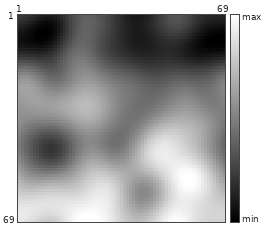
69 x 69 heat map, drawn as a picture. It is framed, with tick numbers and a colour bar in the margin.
The top right is the ninth with the lowest average. On average the colour sits 50% of the way up the scale. No single row or column stands out from its neighbours. The texture varies smoothly and slowly. Values rise toward the bottom.
